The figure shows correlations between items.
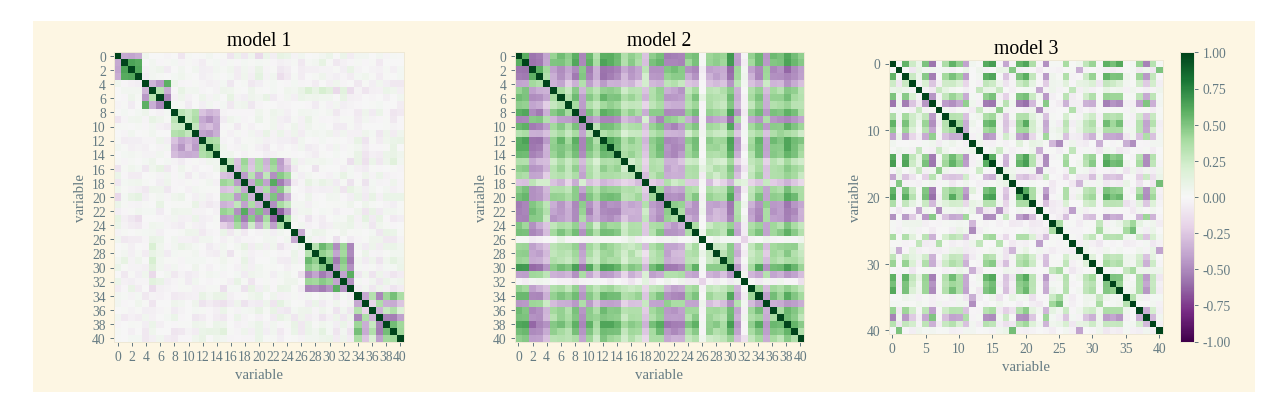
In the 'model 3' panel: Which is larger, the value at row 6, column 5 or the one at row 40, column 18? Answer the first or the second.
the second
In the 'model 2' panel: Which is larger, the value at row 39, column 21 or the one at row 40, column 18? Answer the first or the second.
the second
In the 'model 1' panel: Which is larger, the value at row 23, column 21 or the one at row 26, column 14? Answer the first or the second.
the first
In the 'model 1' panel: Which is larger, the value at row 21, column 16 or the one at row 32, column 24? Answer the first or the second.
the second
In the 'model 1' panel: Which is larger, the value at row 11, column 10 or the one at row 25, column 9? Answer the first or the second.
the first
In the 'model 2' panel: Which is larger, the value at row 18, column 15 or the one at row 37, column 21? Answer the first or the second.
the first
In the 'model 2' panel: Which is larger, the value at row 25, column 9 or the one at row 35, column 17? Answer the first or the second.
the second
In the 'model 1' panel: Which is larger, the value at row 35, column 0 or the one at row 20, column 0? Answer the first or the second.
the first
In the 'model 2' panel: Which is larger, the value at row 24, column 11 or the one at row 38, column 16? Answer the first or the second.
the second
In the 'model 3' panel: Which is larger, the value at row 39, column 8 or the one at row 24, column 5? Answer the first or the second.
the first
